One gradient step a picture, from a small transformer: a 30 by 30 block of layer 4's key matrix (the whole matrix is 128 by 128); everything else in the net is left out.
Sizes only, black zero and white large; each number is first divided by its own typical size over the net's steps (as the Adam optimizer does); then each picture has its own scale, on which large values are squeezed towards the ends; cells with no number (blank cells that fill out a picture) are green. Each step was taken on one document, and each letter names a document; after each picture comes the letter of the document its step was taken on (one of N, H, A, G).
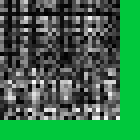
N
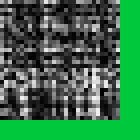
N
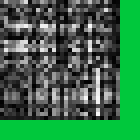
N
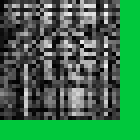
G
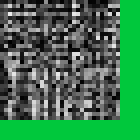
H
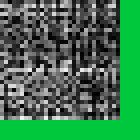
H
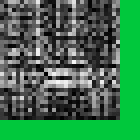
G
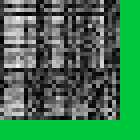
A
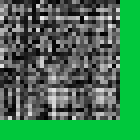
A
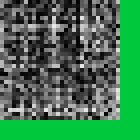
A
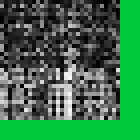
H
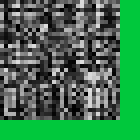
H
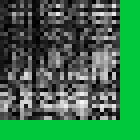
H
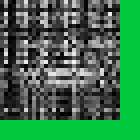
G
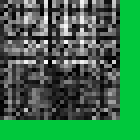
G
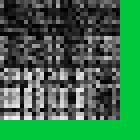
G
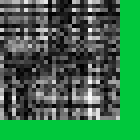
N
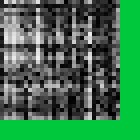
A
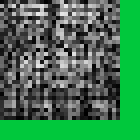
H
